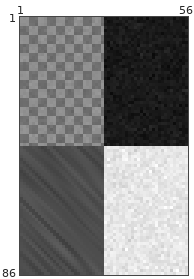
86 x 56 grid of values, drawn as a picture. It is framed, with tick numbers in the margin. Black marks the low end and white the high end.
It is made of 2 by 2 panels. Panel 1,1: middling, checkered. Panel 1,2: very low, fine-grained, faint in contrast. Panel 2,1: low, slanting down to the right, faint in contrast. Panel 2,2: very high, fine-grained, faint in contrast.
